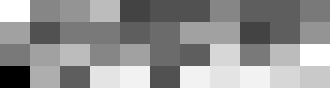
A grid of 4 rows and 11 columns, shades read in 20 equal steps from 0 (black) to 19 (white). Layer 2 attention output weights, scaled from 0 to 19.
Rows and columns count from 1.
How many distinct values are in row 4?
8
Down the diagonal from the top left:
19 6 14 17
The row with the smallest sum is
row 2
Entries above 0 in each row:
11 11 11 10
